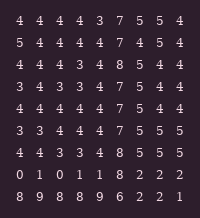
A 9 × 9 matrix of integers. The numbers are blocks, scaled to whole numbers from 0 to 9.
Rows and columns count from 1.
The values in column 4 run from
1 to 8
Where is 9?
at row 9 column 2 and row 9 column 5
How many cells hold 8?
6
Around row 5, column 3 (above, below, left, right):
3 4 4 4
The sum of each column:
35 37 34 34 37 65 38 36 33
